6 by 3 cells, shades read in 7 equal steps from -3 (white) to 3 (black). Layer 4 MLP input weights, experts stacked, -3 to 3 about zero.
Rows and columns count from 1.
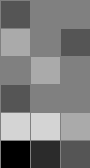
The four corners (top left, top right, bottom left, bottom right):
1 0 3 1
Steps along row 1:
down same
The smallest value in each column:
-2 -2 -1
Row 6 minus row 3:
3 3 1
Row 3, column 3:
0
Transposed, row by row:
1 -1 0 1 -2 3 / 0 0 -1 0 -2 2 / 0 1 0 0 -1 1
